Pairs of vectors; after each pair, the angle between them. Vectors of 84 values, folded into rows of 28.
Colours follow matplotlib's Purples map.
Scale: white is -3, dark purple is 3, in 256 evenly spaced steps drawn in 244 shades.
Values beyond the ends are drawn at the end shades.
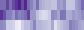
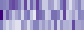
partly aligned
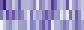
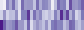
nearly opposite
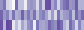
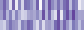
orthogonal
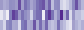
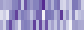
nearly parallel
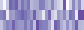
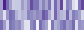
partly opposed
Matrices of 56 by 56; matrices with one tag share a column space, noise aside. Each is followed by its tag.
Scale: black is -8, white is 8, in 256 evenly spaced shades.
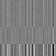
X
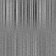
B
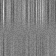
B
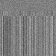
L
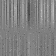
B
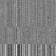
X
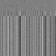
L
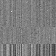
X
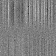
B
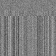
L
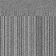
L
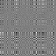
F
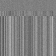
L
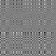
F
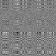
F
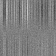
B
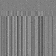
L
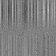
B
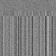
L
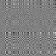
F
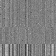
X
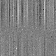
B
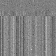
L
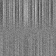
B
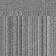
L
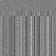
L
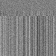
L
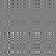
F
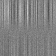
B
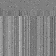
L
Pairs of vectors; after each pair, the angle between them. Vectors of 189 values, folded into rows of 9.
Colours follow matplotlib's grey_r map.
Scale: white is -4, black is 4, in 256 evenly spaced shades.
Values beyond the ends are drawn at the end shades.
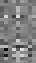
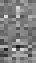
nearly parallel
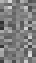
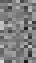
nearly opposite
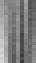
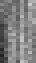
nearly opposite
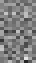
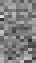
partly aligned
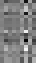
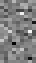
orthogonal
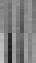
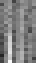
nearly opposite
